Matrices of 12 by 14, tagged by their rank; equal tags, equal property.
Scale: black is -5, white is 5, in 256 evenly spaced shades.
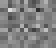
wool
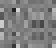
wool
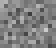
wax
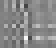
wool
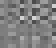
wool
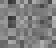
wool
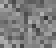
wax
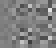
wool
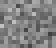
wax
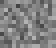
wax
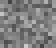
wax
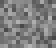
wax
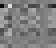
wool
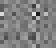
wool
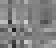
wool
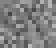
wax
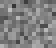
wax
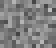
wax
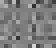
wool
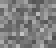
wax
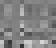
wool
